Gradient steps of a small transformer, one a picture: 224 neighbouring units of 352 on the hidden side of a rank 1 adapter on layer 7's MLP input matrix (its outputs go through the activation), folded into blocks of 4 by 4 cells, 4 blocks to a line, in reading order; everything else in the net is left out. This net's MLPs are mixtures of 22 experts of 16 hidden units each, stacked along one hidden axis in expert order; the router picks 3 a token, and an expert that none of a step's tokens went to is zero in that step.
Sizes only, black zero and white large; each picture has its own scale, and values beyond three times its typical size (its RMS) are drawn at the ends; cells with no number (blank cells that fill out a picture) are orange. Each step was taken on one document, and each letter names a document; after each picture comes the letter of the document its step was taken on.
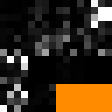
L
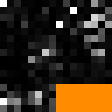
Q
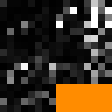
Q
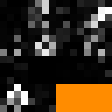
L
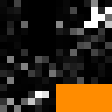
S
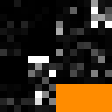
S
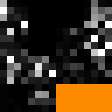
S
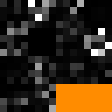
Q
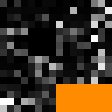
Q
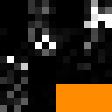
L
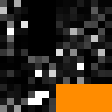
S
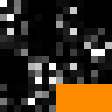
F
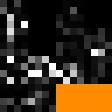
F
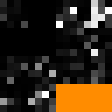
S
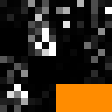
L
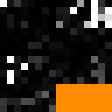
Q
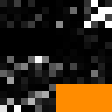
S
